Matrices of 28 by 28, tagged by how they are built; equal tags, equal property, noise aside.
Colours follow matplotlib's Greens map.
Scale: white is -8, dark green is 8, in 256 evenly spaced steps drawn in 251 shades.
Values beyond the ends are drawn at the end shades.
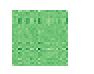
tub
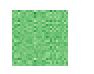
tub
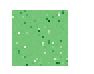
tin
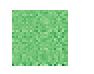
tub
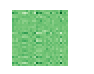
tub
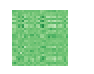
tub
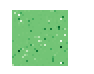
tin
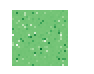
tin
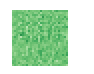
tub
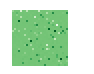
tin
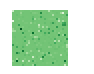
tin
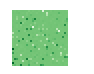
tin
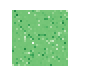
tin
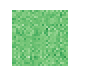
tub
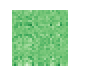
tub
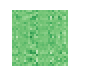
tub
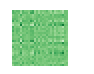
tub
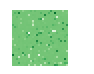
tin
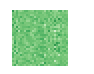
tub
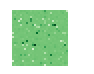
tin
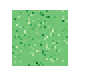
tin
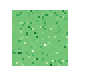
tin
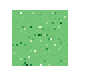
tin
